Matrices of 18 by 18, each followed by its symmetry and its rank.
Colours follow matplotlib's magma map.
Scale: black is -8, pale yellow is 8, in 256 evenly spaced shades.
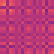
symmetric, rank two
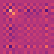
symmetric, rank two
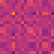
symmetric, rank three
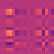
neither, rank one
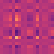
neither, rank one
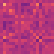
symmetric, rank three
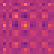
symmetric, rank two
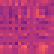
neither, rank three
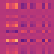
neither, rank one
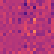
neither, rank three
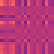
neither, rank one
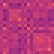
symmetric, rank three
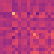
symmetric, rank three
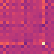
symmetric, rank three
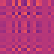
neither, rank one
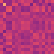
symmetric, rank two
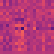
neither, rank three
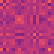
symmetric, rank two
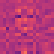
neither, rank three
